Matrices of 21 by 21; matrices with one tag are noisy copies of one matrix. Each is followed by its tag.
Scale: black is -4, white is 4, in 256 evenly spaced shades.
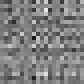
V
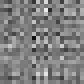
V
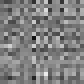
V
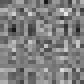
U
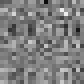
U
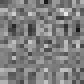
U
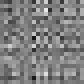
V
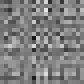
V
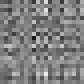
V
